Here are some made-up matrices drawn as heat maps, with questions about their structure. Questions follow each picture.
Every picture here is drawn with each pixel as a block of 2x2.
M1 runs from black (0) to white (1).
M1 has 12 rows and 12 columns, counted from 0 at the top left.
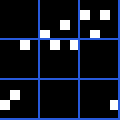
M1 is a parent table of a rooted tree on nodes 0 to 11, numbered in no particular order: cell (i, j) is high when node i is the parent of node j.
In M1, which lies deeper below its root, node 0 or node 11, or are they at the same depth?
the same depth
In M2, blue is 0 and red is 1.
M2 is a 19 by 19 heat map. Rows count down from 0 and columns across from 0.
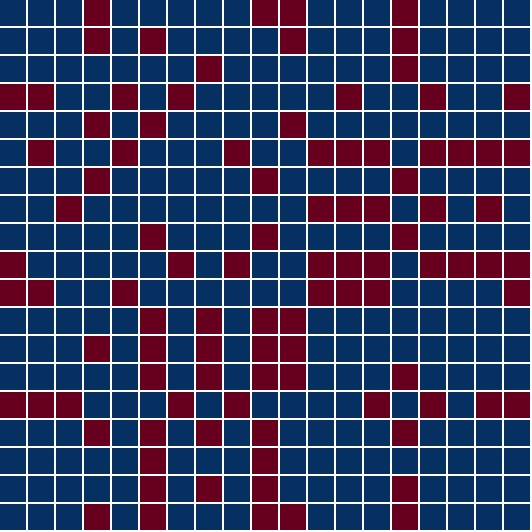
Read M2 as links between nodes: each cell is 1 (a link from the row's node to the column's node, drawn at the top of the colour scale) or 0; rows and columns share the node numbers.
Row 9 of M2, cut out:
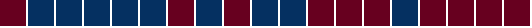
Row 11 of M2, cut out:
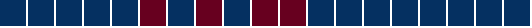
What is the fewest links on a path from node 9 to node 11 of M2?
1
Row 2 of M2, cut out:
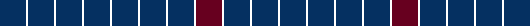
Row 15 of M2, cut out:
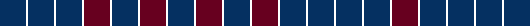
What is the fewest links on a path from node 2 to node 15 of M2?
2
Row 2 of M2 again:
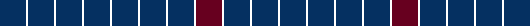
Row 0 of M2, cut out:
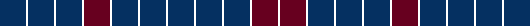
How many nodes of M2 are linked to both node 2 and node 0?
1
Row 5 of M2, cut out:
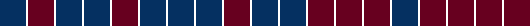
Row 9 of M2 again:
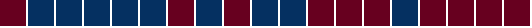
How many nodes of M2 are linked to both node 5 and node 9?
8
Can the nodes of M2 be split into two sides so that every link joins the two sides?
yes
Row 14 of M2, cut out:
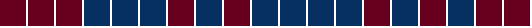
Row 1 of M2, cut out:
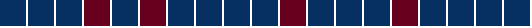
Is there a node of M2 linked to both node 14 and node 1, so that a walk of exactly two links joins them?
no
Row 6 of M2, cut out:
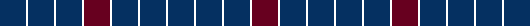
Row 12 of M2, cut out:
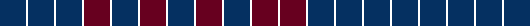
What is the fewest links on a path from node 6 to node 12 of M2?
2
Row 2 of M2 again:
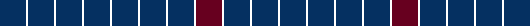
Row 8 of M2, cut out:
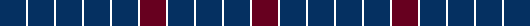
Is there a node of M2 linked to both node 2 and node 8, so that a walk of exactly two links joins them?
yes
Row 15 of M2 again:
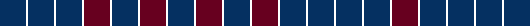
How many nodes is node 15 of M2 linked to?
5
